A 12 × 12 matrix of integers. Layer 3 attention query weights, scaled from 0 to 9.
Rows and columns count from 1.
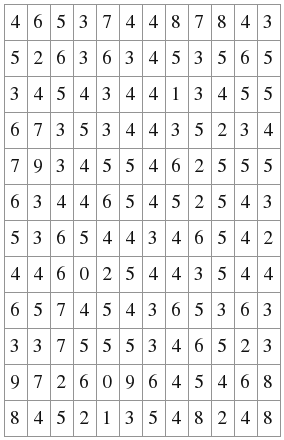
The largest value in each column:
9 9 7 6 7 9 6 8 8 8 6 8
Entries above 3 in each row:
10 8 8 7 10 9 9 9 9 7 10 8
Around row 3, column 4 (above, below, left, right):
3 5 5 3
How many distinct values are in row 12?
6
